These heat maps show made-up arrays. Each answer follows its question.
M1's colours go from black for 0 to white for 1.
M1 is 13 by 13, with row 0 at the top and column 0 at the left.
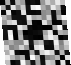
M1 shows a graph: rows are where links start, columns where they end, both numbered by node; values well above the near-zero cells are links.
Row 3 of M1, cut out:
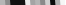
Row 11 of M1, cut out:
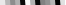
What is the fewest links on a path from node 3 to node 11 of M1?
1
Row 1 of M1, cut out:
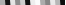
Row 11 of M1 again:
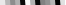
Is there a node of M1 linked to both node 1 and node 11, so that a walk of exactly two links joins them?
yes
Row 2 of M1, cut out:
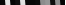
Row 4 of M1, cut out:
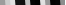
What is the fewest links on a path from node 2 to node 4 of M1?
1
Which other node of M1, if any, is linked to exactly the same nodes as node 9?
node 8
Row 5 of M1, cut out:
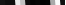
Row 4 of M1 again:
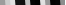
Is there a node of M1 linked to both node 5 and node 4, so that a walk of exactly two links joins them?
no
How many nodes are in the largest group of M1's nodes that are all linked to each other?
5
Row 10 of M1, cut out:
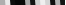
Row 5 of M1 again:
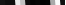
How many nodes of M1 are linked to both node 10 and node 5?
1
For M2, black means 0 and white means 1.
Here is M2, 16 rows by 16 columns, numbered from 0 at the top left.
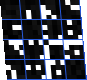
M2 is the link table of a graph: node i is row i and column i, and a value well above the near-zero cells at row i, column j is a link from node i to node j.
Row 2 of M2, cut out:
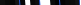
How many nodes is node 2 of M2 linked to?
3
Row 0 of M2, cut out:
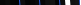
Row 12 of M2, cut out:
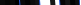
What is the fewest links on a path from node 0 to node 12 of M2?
3
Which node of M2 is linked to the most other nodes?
node 8
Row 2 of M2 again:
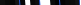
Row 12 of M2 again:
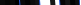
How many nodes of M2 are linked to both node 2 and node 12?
2
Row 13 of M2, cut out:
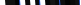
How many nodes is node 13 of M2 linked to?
4
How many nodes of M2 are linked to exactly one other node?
3
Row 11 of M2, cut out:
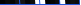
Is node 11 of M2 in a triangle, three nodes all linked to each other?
yes
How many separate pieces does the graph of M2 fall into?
1
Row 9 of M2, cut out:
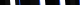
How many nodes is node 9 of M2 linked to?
3
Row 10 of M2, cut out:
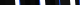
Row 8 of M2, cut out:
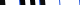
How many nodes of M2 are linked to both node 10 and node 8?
2
